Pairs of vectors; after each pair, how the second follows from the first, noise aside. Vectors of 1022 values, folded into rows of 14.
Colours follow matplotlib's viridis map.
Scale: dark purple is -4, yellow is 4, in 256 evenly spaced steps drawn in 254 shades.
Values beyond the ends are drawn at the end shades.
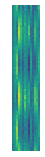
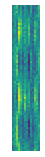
copied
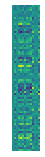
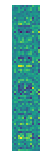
copied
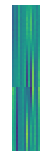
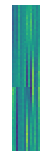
copied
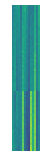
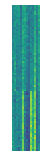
copied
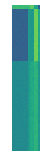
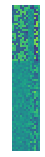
sign-scrambled
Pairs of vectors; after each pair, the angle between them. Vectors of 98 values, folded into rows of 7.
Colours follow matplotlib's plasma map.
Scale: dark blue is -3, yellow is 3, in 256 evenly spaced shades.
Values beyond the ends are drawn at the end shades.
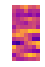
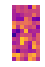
orthogonal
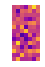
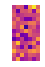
nearly parallel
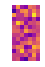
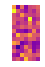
partly opposed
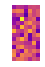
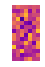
nearly opposite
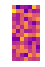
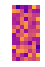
nearly parallel
